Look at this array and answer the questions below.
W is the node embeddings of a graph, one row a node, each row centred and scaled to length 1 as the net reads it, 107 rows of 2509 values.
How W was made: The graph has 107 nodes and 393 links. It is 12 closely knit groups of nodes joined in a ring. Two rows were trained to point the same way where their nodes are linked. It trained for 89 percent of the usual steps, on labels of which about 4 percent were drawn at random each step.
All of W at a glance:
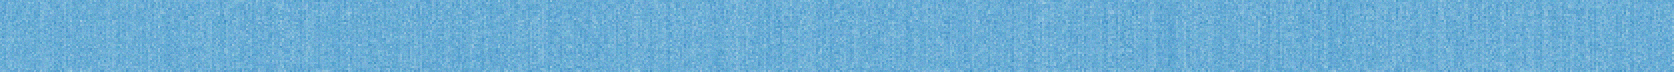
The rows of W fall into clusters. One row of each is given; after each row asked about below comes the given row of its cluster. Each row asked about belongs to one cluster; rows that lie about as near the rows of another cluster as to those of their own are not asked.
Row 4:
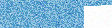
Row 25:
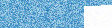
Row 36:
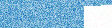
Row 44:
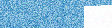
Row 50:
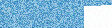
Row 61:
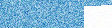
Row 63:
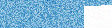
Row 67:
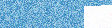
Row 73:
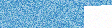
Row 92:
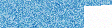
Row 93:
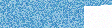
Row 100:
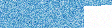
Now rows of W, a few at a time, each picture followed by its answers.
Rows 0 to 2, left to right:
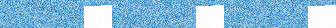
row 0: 93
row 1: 100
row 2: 25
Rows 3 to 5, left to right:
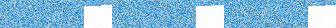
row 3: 93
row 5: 61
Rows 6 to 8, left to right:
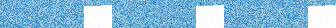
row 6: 44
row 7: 92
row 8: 100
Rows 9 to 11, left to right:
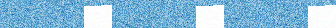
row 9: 100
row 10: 44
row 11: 36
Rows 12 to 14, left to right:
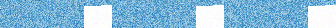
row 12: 36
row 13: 63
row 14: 92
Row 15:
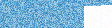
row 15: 50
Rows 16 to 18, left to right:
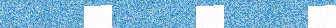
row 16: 63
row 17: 61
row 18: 63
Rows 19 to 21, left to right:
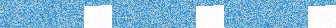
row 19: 63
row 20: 61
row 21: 61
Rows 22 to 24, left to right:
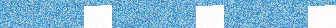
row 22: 73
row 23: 44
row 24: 25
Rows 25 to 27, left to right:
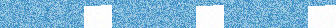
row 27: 25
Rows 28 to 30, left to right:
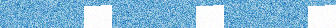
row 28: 50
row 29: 61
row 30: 36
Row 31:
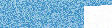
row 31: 93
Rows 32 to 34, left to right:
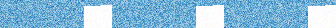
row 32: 36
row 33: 93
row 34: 50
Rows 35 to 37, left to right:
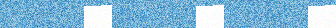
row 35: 50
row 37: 63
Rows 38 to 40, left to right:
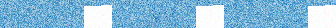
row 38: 100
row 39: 44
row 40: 25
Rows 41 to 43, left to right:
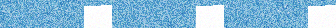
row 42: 4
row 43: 100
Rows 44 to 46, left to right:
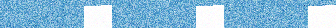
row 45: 50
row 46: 73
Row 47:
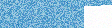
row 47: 67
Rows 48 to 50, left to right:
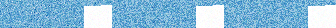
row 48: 36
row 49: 93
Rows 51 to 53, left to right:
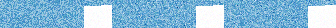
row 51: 100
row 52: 50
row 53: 92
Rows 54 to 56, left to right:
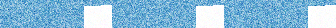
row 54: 63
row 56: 50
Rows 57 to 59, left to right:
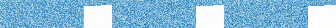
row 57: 4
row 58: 92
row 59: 93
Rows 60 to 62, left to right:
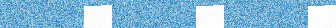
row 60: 4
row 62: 73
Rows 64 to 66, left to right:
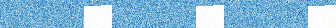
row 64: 4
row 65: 50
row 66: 93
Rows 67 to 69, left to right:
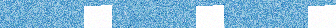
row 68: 67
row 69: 50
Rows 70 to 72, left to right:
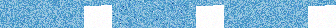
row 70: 100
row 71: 92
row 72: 67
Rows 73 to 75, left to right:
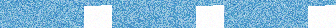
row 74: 44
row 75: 67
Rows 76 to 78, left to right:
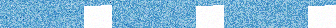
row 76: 63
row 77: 44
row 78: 93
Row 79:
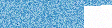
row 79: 63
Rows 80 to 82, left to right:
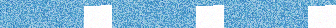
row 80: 4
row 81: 4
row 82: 36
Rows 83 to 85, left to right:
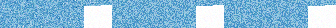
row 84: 67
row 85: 44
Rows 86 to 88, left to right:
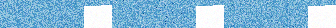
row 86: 92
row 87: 4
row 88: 44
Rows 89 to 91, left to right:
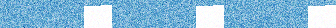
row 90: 50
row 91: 44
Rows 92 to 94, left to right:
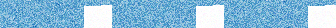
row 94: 67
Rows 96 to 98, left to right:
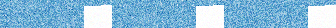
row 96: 63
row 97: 73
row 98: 93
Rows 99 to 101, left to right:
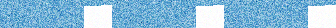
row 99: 100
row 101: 93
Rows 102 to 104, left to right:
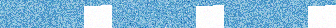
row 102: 63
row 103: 4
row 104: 61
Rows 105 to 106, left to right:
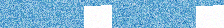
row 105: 36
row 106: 61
